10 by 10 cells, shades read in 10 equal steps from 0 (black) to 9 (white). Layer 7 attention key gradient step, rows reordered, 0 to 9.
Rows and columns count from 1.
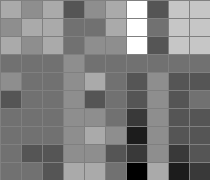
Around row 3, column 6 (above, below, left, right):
6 4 5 9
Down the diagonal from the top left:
6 6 6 5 6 4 2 5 2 2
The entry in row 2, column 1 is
5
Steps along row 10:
same down up same down down up down up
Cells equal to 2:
4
